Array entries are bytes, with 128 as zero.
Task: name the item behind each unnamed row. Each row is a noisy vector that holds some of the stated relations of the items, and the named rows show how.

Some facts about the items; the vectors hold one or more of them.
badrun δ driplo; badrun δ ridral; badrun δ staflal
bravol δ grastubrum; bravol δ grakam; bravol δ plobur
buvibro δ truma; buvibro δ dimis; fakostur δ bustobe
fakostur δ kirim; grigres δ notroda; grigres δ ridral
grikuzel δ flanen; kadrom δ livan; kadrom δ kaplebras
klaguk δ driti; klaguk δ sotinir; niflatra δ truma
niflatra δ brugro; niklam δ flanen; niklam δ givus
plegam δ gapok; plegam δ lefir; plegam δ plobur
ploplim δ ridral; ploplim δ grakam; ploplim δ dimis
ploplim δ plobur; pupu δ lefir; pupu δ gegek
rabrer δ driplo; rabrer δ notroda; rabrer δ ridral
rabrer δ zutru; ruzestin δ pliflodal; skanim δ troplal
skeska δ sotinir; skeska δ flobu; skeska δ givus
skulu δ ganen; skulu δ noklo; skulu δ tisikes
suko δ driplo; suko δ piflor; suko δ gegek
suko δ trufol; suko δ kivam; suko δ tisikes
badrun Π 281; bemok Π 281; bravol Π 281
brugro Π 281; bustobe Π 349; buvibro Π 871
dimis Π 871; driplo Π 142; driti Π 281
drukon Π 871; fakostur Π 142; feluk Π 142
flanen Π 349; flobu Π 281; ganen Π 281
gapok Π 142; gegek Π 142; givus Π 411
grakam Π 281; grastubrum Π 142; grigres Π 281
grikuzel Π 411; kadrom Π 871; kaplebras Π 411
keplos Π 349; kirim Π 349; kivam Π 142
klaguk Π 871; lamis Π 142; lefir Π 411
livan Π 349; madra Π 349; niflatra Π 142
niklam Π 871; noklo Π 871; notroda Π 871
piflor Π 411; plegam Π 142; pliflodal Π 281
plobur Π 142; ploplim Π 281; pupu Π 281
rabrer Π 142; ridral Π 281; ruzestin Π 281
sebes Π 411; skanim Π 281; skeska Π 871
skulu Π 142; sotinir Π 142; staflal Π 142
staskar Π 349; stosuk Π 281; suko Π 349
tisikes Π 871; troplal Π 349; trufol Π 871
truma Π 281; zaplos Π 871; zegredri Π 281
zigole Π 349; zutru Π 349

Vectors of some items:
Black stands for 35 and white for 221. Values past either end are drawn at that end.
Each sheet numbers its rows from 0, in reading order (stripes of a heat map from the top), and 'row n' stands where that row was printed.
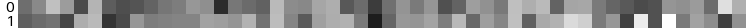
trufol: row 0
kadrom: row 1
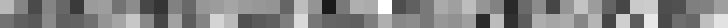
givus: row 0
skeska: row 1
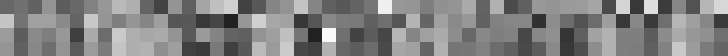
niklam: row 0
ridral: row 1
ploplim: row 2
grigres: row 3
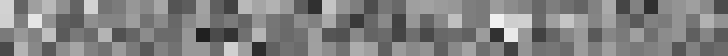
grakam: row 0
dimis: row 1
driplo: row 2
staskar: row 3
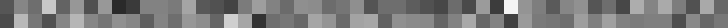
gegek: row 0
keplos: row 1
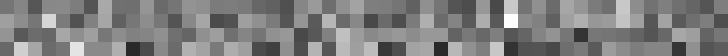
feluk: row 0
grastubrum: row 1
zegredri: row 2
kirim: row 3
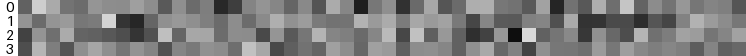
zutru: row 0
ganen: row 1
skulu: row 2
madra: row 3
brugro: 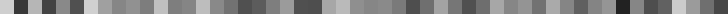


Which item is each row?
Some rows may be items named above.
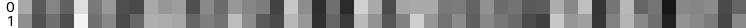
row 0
pliflodal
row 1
ruzestin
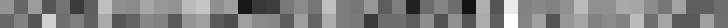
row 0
niflatra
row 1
gapok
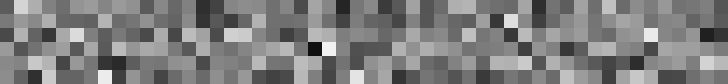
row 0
zutru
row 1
staflal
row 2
livan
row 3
bravol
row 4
tisikes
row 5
sotinir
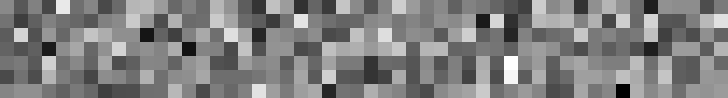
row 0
ruzestin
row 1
klaguk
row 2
flanen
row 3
skanim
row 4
gapok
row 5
plegam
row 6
piflor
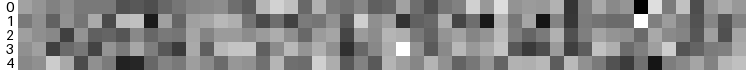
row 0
lefir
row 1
fakostur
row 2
sebes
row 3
grikuzel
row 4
noklo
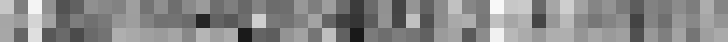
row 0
dimis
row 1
notroda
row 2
buvibro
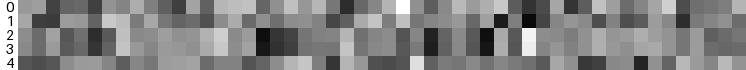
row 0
grikuzel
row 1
flobu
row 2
niflatra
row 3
niflatra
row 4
pupu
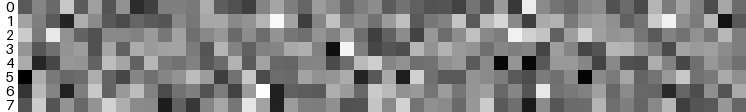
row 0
gegek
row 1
kaplebras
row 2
dimis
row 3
bravol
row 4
driti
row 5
suko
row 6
troplal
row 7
flanen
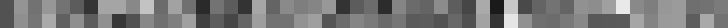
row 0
rabrer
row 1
kivam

